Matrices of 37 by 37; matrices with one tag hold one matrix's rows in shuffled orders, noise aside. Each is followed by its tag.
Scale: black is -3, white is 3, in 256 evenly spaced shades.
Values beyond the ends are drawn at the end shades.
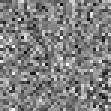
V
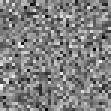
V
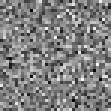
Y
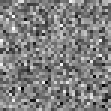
V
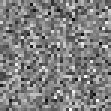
Y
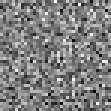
Y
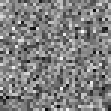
V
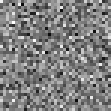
V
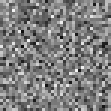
V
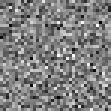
Y
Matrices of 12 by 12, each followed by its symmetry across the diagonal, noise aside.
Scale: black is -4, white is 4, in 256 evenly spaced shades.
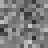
neither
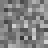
neither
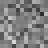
antisymmetric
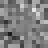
antisymmetric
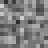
antisymmetric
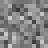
neither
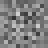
antisymmetric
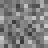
neither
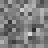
antisymmetric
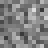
neither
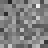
neither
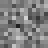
antisymmetric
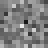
antisymmetric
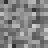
neither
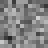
neither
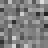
antisymmetric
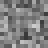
antisymmetric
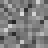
antisymmetric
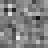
antisymmetric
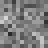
neither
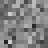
neither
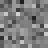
neither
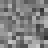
antisymmetric
